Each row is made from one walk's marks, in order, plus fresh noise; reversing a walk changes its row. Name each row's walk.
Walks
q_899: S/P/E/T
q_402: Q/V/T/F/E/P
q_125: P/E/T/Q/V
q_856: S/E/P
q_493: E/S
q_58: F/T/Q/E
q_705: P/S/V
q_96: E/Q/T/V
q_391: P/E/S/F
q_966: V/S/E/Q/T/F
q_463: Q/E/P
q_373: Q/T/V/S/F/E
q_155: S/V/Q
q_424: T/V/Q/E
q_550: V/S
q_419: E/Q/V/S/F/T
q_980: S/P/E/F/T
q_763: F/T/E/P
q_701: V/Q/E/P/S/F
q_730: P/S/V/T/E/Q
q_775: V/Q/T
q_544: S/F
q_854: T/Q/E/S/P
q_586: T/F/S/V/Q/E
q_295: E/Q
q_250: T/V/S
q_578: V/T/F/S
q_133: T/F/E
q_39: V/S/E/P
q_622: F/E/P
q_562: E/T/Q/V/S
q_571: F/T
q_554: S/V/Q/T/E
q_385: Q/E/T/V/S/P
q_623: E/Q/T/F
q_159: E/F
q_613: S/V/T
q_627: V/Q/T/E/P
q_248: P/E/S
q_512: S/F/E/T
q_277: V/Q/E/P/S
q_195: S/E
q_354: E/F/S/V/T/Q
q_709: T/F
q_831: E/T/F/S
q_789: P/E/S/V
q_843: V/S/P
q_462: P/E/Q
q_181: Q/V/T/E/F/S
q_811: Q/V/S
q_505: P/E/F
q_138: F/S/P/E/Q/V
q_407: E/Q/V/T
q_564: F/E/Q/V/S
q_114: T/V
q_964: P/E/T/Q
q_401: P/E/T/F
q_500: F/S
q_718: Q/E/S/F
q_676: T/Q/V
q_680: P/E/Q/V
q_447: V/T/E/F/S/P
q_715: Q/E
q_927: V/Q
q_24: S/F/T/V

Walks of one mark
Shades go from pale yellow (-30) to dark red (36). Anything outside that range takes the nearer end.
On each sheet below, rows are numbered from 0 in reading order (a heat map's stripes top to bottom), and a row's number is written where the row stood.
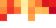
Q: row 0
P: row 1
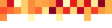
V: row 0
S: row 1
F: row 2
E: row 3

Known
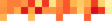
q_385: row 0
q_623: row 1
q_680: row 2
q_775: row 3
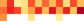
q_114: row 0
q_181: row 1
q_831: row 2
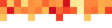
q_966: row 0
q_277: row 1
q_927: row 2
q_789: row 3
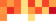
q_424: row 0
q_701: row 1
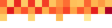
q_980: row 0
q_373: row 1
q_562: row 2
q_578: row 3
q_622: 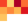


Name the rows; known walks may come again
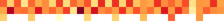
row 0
q_571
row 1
q_419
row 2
q_500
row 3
q_512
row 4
q_373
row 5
q_854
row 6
q_295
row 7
q_627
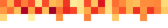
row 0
q_447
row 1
q_831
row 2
q_114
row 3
q_715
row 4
q_564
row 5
q_730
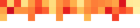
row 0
q_623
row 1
q_125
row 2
q_354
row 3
q_385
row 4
q_927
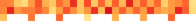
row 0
q_24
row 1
q_680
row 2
q_462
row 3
q_181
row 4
q_402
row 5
q_586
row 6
q_964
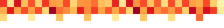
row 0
q_401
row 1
q_493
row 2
q_705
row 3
q_562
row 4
q_391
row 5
q_966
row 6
q_701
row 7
q_775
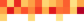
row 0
q_980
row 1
q_250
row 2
q_550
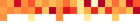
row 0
q_463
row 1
q_578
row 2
q_407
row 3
q_159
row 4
q_856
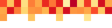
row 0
q_58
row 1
q_39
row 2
q_133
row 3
q_195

